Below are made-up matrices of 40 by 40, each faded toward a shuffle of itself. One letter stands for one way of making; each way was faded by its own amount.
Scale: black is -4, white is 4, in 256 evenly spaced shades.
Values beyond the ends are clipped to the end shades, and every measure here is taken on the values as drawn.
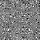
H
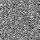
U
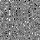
H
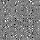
H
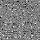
U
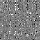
H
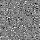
U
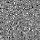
U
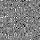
U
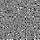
U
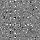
H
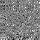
U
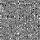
U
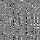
H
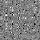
H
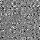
U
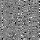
H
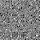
U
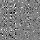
H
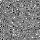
U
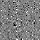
H
